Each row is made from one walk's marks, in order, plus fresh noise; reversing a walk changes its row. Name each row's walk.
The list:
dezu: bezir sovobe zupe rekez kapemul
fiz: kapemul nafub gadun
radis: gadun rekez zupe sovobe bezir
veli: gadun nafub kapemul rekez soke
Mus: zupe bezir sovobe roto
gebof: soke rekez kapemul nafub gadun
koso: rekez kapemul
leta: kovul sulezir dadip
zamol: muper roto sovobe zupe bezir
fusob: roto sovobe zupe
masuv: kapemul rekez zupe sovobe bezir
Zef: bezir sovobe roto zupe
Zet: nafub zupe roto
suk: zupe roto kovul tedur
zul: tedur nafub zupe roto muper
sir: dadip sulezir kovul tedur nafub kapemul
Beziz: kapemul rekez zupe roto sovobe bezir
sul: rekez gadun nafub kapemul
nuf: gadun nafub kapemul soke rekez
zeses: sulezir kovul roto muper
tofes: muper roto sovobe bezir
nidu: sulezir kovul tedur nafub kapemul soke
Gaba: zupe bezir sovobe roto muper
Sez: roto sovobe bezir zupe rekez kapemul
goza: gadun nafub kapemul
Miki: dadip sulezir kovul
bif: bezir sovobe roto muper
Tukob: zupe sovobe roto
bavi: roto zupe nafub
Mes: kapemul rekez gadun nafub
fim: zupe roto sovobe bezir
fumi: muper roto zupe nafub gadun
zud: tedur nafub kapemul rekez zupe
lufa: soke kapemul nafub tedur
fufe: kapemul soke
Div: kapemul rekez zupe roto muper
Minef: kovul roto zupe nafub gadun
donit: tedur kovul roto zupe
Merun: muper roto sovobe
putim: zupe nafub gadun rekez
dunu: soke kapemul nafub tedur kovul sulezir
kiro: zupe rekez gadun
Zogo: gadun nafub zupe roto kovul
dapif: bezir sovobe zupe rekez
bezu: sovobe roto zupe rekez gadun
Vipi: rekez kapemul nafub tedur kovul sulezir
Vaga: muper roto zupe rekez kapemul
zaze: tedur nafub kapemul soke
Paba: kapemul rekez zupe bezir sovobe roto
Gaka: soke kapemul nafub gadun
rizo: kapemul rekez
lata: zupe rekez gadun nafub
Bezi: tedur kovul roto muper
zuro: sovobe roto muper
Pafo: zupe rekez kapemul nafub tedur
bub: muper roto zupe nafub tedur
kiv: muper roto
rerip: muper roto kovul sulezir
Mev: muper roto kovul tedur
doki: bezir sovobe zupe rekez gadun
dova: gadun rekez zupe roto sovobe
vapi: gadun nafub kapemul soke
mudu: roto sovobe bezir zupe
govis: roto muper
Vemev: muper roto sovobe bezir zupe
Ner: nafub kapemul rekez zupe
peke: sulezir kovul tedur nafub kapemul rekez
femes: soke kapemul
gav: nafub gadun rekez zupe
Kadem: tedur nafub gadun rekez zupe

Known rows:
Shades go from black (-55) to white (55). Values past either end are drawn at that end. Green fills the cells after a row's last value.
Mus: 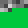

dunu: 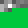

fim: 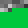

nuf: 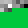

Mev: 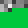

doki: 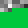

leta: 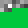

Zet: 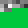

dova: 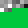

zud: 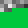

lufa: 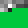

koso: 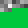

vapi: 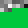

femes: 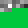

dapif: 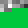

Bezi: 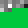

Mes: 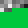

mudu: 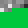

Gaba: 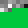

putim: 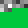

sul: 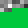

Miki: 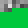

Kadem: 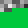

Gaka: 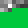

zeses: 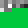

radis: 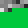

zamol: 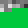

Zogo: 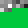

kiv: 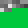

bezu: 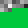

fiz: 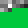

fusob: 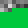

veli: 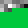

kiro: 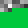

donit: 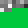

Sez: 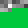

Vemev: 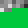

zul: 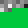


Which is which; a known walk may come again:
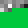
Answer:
govis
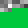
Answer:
dezu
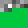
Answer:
leta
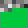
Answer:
fufe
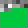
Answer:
Zet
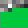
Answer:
fiz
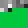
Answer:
Pafo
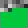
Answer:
Paba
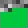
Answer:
Tukob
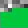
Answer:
doki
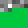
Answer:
goza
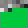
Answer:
masuv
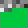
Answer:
lata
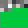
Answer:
nidu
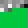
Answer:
zuro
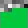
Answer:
vapi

